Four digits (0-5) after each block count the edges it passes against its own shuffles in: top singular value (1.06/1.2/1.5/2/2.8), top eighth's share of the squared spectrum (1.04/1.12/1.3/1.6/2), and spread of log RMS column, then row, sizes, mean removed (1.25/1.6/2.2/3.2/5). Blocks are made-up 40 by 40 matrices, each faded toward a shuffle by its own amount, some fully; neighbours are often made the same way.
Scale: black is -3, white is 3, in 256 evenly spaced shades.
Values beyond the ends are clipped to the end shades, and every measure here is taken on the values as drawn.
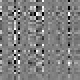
4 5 4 3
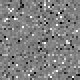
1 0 0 0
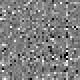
3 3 2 1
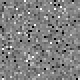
2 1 0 0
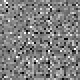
3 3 1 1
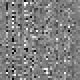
2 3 3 0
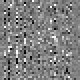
2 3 3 0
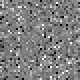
0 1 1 0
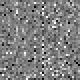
2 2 1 0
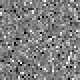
0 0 0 0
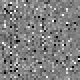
1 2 1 0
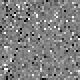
1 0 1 0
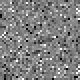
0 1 1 0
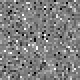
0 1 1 0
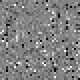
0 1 1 0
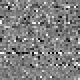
2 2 0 2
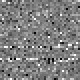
2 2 0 2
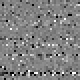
2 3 0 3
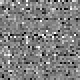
1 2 0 2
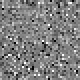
0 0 0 0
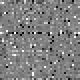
3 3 0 1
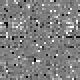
3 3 0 1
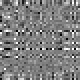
4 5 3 3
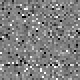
3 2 0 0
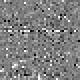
3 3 0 2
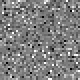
2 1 0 0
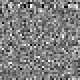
3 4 2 2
